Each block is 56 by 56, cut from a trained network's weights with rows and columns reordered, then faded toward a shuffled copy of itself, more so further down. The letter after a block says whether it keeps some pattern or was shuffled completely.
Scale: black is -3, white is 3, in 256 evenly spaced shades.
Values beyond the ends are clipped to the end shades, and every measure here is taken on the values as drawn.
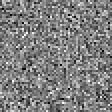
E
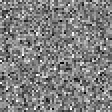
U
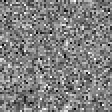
U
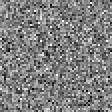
E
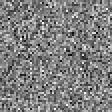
E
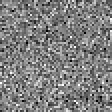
E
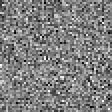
U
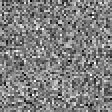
U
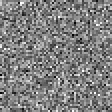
U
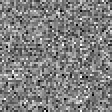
U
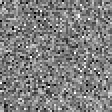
E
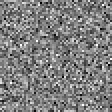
E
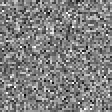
U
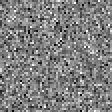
E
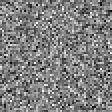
E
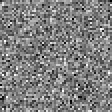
U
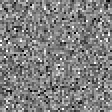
U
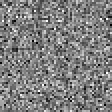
U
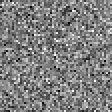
E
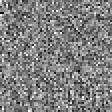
U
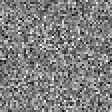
U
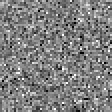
E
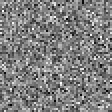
E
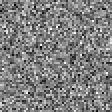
E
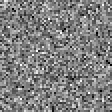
E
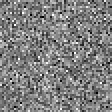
E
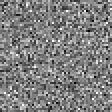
U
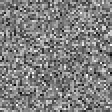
E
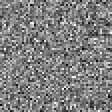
U
